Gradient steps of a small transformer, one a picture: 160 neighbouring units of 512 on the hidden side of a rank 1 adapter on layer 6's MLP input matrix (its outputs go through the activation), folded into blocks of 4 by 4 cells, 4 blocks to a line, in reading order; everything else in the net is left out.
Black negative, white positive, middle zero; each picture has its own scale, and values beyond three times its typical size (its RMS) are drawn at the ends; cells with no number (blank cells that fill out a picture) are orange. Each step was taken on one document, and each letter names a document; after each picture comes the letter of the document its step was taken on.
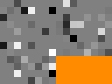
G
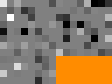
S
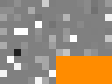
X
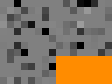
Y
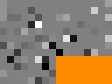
X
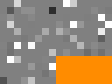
G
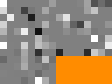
S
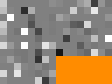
S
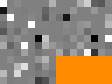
S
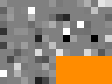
S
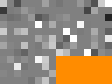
X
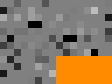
X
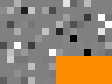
G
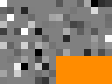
S
